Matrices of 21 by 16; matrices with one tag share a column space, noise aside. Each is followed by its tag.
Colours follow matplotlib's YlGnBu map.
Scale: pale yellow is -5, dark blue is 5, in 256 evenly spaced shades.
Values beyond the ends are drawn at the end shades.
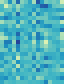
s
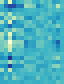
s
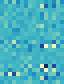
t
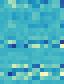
t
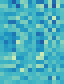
s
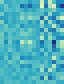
s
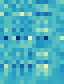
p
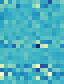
t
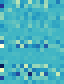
t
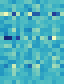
p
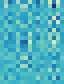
s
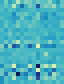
t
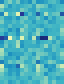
p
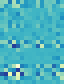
t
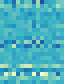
t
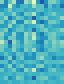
s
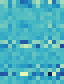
t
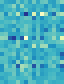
p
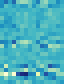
t
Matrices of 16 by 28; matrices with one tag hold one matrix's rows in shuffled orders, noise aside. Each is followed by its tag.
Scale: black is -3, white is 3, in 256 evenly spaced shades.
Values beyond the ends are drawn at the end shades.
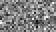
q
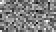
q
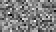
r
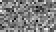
q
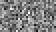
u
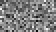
q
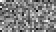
q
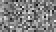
u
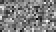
q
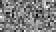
q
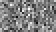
u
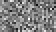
u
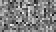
u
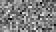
r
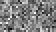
r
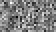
u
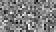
u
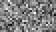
r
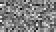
q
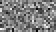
q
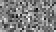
u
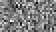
u
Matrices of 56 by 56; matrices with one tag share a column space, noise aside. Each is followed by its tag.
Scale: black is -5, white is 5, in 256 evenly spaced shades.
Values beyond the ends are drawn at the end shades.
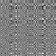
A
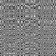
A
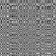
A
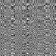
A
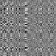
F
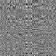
A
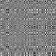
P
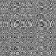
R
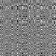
A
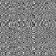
R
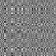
F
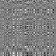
P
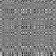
P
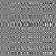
R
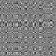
R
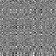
P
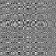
R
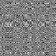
R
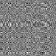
R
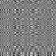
P
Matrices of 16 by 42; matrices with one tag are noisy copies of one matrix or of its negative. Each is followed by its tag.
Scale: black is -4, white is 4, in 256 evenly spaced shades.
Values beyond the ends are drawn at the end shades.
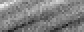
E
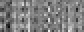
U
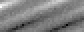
E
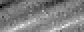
E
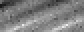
E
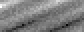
E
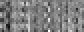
U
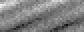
E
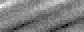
E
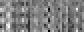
U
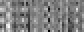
U
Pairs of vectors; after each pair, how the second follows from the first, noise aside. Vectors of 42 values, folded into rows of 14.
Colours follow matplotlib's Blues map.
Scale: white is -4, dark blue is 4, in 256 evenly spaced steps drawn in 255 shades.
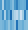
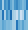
copied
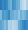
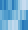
copied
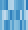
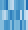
copied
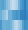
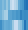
copied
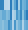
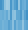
shrunk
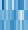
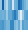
copied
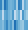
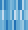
copied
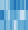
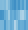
shrunk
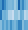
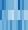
copied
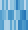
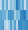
copied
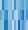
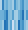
copied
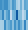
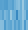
shrunk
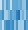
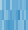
shrunk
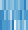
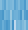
shrunk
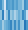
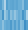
shrunk
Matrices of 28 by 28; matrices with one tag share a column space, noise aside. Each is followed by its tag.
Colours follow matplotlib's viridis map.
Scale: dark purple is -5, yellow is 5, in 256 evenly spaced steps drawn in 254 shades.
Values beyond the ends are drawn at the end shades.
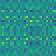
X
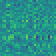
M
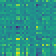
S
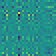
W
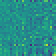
S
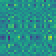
M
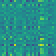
S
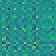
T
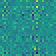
W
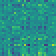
S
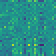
S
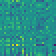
S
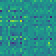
X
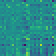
S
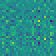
X
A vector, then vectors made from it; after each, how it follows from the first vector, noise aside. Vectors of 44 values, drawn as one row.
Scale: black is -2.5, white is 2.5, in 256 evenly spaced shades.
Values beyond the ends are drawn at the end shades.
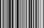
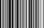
copied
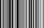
copied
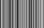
shrunk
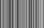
shrunk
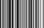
copied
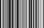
copied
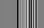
partly zeroed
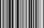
copied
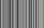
shrunk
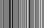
partly zeroed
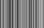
shrunk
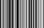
copied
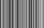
shrunk
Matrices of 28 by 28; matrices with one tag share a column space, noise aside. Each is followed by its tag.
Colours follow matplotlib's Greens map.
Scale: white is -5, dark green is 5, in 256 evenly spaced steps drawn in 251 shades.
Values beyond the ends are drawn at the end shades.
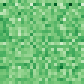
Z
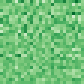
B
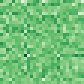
B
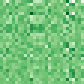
B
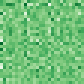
Z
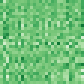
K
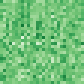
K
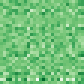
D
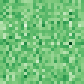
K
